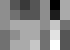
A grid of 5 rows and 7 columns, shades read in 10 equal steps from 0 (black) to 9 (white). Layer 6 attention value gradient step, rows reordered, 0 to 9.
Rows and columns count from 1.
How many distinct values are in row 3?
4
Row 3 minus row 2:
0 2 3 3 0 6 -2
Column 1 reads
5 5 5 4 4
